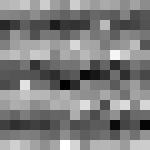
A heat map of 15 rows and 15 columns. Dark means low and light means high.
Ninth with the lowest average: centre. Seam: none. Histogram: bell-shaped. Stripes: horizontal, repeating 3 times.
